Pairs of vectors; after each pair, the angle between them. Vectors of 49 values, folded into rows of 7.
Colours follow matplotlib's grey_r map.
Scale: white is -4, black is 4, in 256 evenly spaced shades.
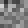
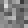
partly opposed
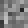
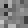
partly opposed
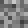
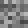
nearly parallel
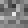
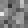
orthogonal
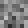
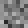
partly aligned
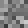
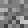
nearly parallel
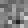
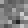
nearly parallel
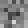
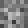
nearly opposite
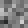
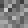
partly opposed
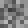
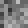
partly aligned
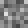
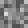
nearly parallel
